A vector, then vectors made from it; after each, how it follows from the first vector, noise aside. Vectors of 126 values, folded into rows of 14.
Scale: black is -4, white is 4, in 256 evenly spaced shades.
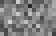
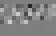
partly zeroed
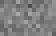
shrunk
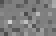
partly zeroed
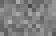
shrunk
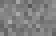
shrunk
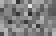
negated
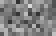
negated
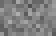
shrunk
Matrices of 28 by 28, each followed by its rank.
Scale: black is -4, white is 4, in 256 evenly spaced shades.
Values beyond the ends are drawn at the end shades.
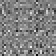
five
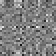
five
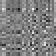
three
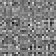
five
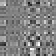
three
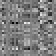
three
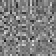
five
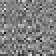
five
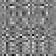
three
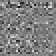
five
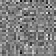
five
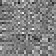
five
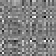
three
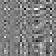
three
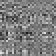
five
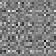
three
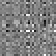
three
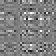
three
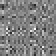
five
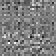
five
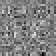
five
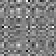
three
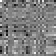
three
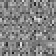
five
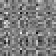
three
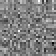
five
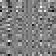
three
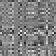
three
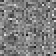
five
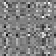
three
